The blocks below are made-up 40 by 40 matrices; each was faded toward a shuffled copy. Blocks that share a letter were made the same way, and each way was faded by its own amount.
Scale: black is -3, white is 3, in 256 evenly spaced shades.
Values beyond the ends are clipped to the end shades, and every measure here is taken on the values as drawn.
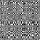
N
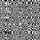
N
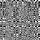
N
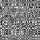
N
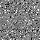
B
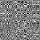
N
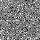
B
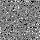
B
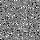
B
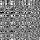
N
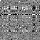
N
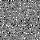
B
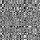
N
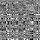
N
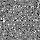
B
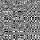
N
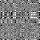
N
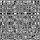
N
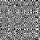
N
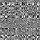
N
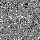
B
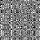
N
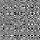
N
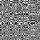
N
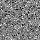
B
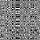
N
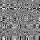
N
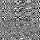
N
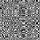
N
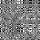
N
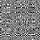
N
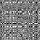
N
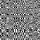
N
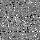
B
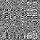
N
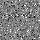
B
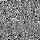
B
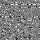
B
